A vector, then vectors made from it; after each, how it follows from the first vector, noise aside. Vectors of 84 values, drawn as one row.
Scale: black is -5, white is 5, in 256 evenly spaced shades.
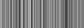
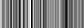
scaled up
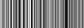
scaled up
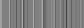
partly zeroed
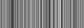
wrapped around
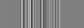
partly zeroed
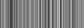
wrapped around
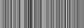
sign-scrambled
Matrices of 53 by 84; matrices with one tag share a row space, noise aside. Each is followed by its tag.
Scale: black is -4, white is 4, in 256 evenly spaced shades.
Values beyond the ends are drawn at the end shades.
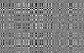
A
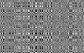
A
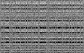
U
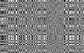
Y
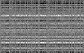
U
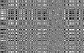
Y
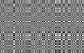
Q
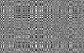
A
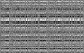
U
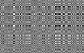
Q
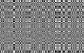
Q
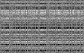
U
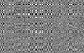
A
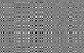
A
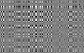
A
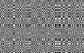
Q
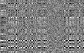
Y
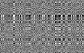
Q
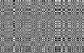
Q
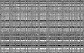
U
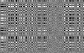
Y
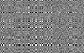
A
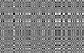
Q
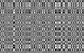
Q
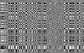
Y
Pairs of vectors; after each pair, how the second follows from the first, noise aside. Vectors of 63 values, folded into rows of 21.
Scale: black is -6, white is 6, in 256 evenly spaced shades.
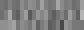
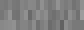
shrunk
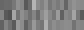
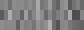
reversed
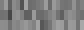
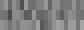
copied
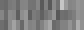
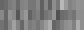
copied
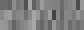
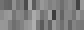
copied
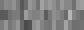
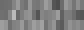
reversed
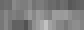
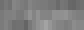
shrunk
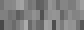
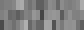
copied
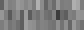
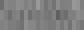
shrunk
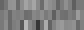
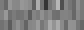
reversed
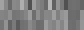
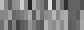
scaled up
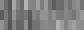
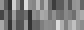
scaled up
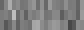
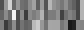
scaled up
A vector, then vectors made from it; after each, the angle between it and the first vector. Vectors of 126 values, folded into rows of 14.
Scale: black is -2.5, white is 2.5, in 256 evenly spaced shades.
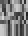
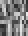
nearly opposite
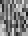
partly aligned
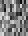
partly aligned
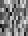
partly opposed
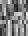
nearly opposite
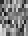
partly aligned
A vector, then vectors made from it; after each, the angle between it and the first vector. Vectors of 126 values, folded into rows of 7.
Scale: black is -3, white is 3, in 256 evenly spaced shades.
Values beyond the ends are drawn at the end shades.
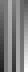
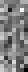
partly opposed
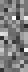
orthogonal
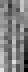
nearly opposite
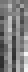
nearly parallel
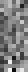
partly aligned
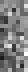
partly aligned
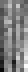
nearly parallel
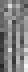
nearly parallel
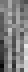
nearly parallel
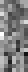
partly opposed
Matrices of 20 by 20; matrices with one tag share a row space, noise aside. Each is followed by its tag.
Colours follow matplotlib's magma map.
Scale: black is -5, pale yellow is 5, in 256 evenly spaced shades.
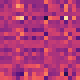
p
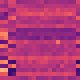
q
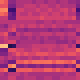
q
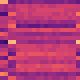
q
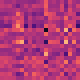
p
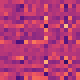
p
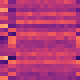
q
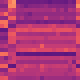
q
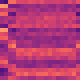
q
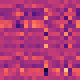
p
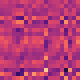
p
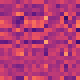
p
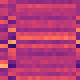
q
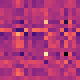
p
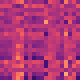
p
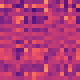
p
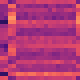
q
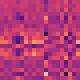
p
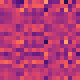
p
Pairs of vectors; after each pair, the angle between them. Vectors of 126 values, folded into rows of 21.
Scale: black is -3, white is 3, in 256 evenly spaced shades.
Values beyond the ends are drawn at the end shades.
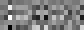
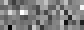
orthogonal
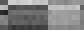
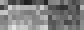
nearly opposite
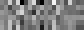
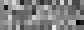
partly aligned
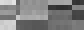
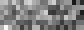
partly aligned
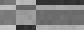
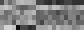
nearly parallel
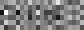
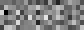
nearly opposite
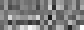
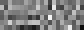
nearly opposite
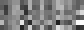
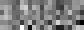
nearly opposite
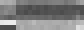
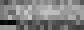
nearly opposite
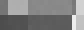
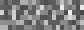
orthogonal
